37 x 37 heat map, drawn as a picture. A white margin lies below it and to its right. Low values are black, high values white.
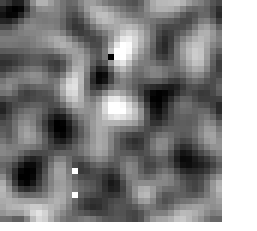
Neither half mirrors the other. There is no overall slope. The middle right is the ninth with the lowest average. No row or column stands out. Three lone cells stand out: two far higher and one far lower than their neighbours. The texture is blotchy.
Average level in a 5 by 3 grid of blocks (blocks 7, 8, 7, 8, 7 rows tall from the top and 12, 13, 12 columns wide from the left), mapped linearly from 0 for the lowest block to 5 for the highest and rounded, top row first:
243 / 242 / 150 / 121 / 413
